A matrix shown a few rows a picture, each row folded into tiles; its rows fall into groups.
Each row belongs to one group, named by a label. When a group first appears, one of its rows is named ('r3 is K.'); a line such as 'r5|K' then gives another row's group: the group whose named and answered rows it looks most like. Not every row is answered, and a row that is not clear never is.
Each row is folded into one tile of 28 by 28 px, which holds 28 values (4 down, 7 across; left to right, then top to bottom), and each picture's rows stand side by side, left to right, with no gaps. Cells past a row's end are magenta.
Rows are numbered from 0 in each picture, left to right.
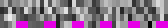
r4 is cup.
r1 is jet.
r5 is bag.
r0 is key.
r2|jet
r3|bag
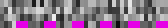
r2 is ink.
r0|key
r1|jet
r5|bag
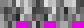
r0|bag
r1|bag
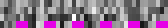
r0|bag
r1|ink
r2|ink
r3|ink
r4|key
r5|cup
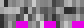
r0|jet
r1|key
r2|cup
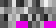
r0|ink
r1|bag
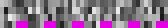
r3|key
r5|key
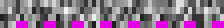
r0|ink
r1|bag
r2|jet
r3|key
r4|cup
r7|jet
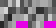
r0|cup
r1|cup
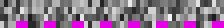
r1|ink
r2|jet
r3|ink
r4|cup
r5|key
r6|bag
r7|jet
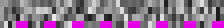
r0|bag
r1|jet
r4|key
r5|cup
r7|key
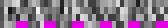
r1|key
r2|jet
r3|bag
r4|key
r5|jet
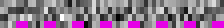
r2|key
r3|jet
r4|ink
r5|jet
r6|ink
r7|cup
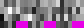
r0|jet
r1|bag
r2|bag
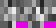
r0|key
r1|key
